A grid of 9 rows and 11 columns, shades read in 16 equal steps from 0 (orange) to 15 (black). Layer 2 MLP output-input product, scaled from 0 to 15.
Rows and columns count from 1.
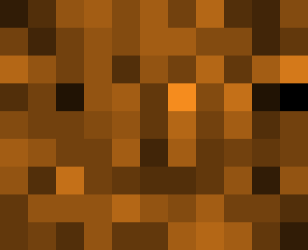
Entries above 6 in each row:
7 8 4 7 8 7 7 5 7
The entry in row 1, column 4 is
5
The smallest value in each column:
4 6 3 5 4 5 0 4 3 5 2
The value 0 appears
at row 4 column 7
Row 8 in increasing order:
4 5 6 6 6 6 7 8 8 9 10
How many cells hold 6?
16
